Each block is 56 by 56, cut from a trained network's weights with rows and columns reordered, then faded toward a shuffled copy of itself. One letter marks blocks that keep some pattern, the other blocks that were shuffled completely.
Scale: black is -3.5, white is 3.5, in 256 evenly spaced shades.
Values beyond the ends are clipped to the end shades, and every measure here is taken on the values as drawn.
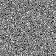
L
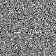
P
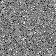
L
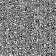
P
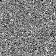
P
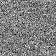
L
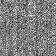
P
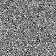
P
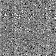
P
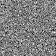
P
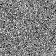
L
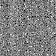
P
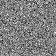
L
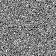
L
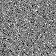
L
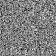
P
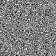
P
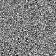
P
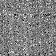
P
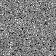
L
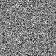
P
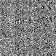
P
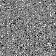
P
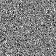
P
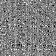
P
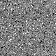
L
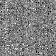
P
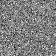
L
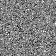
L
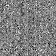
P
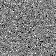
L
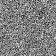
L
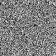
P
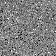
L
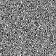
P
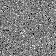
L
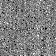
P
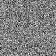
P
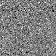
P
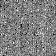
P
